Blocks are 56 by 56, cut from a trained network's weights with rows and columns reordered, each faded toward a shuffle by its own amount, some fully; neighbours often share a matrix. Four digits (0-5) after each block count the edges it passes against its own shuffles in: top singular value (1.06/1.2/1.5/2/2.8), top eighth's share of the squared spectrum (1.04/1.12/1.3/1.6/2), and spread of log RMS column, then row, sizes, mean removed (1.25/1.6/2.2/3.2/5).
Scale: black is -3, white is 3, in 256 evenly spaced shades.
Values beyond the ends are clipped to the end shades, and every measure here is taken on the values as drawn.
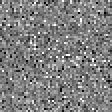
2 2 0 1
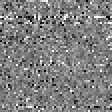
3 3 0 3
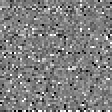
3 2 0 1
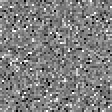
0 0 0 0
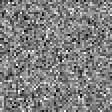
0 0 0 0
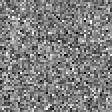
2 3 1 2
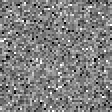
0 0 0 0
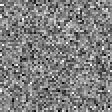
0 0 0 0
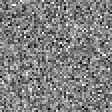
0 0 0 0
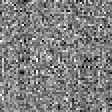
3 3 0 2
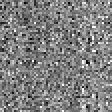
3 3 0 2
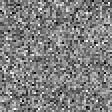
0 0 0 0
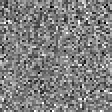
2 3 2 1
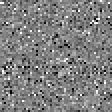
2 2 0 1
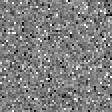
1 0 0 0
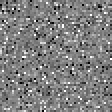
1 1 0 1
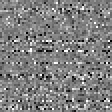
3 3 0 3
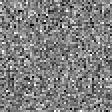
2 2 0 1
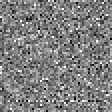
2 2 0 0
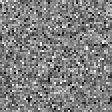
1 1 0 0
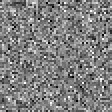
2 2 1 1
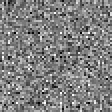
2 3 2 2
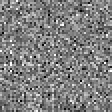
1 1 0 1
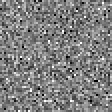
0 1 0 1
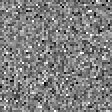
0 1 0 0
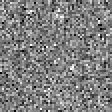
1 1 0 0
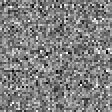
2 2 1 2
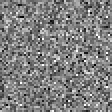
2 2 1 1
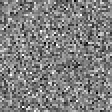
1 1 0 1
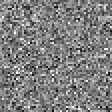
2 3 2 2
